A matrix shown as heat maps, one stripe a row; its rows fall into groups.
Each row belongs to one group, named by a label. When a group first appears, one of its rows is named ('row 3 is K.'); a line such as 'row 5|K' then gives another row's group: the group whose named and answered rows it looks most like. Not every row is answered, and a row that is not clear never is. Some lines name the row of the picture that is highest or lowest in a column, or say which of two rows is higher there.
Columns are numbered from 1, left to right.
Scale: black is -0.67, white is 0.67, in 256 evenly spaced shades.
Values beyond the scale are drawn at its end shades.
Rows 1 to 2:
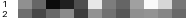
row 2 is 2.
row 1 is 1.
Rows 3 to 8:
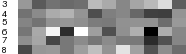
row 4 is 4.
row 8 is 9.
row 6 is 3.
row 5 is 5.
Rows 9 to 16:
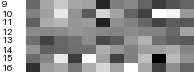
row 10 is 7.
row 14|1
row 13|5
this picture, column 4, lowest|15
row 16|9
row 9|4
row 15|3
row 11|4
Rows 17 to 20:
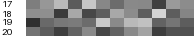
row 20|5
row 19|9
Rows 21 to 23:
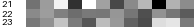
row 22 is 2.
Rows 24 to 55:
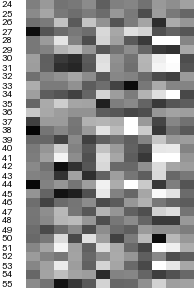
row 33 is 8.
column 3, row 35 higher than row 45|Yes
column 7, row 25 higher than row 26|Yes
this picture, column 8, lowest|33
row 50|3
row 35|4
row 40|7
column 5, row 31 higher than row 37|No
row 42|1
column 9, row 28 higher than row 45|No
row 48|4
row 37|9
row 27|9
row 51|7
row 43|2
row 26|3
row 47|7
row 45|1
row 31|1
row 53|7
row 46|5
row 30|1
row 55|1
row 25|2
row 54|4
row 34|1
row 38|9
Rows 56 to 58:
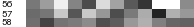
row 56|7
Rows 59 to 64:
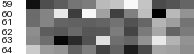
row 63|1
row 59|9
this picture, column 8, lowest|64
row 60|3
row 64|8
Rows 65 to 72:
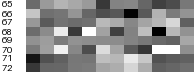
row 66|8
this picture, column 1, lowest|71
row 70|7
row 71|9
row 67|1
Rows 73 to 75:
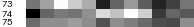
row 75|4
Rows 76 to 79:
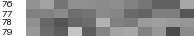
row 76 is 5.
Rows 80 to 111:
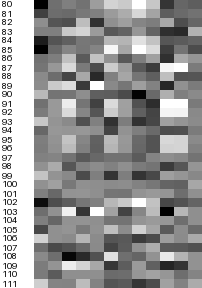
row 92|7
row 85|9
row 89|3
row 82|2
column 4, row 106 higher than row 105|Yes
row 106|8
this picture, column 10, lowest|103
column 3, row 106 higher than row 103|No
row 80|9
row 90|8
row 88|2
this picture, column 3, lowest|108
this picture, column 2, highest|89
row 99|8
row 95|7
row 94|4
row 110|5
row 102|9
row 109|4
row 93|8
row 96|7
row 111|8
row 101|5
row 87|7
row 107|5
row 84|9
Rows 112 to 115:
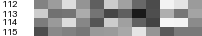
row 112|7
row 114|7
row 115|9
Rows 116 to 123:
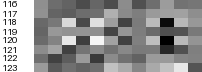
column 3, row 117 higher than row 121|Yes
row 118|3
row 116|8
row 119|4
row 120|3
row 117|1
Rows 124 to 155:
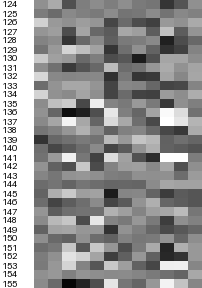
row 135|3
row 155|1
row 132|8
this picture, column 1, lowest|139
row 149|4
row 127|2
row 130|8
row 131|1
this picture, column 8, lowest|130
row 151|3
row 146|5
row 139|9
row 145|4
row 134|8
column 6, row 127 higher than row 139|No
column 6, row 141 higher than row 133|Yes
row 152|4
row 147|1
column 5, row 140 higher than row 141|Yes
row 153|7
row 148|3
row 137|7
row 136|1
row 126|8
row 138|4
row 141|7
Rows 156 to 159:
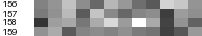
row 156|7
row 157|3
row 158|9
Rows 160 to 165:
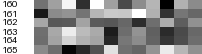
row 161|9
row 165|1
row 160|3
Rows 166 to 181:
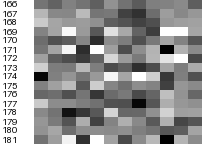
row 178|1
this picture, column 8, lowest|177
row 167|8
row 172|1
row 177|8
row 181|3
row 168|8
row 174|9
